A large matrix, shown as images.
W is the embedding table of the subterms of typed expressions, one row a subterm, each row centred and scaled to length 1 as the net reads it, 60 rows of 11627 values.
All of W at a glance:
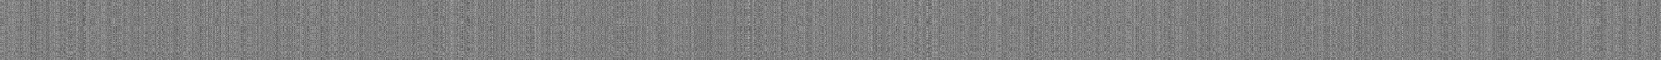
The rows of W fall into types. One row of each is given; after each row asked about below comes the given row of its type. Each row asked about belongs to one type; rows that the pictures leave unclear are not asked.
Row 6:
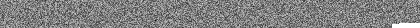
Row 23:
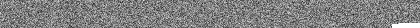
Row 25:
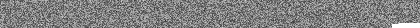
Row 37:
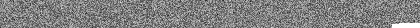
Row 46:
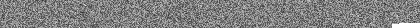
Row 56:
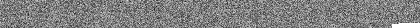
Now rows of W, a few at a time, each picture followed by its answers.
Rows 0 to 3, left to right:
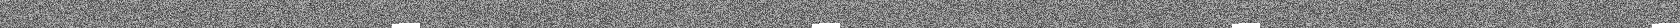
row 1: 37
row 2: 25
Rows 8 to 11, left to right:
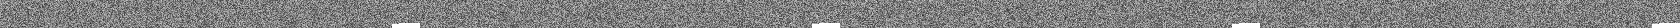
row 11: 46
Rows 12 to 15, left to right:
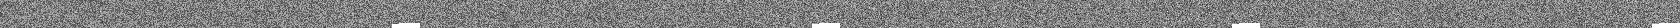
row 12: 56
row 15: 46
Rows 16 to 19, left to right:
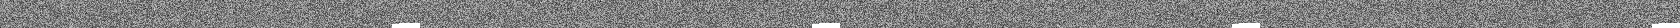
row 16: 37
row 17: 6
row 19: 25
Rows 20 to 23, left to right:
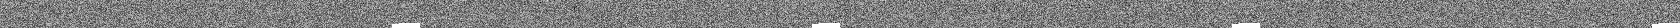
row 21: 56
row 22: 25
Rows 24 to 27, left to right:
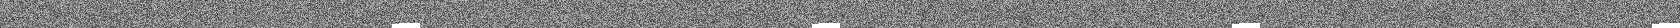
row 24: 37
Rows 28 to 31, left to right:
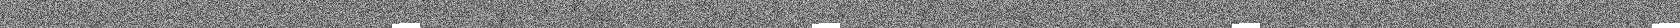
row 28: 6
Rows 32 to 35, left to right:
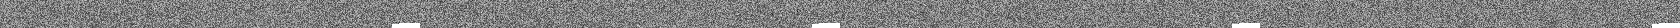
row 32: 37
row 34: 46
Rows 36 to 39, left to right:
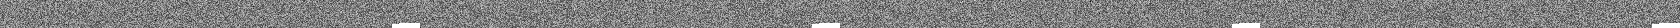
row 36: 6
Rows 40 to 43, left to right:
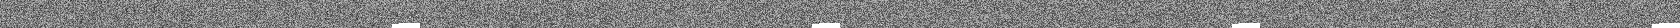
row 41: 37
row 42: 25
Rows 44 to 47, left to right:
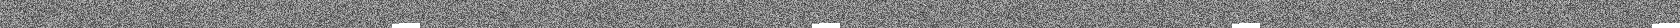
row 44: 46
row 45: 46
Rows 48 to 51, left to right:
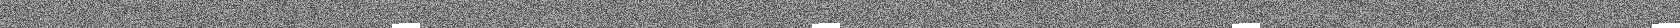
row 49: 25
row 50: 6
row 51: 56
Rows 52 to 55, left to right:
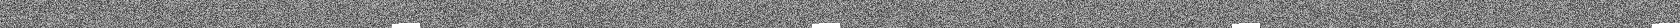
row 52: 56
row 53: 46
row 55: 37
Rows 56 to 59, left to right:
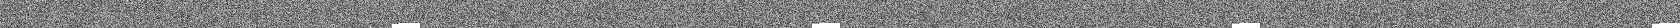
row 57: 46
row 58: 46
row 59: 37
